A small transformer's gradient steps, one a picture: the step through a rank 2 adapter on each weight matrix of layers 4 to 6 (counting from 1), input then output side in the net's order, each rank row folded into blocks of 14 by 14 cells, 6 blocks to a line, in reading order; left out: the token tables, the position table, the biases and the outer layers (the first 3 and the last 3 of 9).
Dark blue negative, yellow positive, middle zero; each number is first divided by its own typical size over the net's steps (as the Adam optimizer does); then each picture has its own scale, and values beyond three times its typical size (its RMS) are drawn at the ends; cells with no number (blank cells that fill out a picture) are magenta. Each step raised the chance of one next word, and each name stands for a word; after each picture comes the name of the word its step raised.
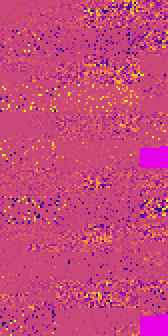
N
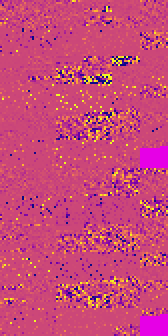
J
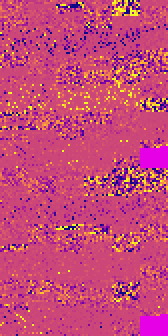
N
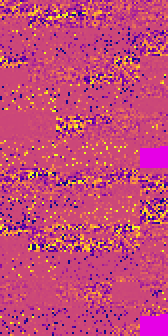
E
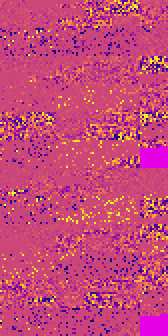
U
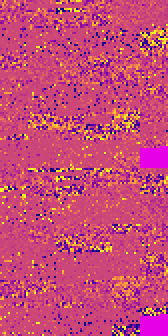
E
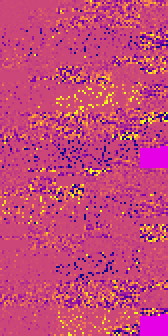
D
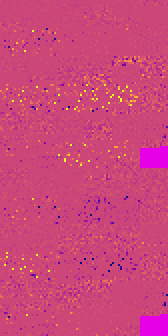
J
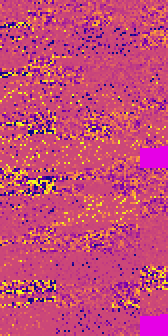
E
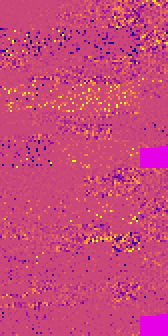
N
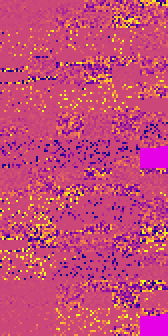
D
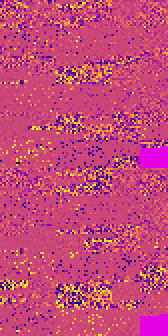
D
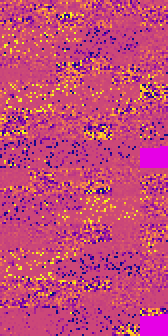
U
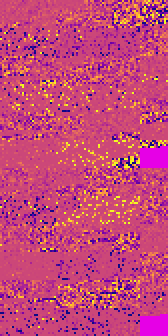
U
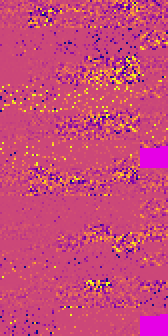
N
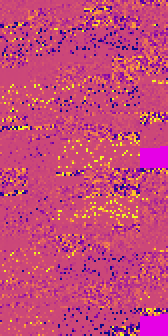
E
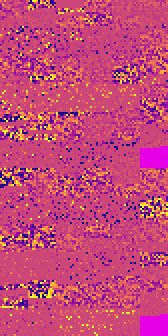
D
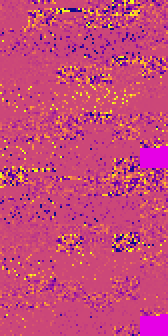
N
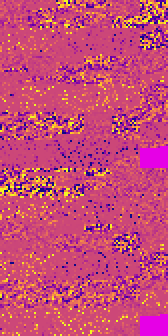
D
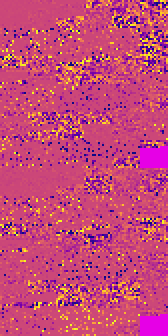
D
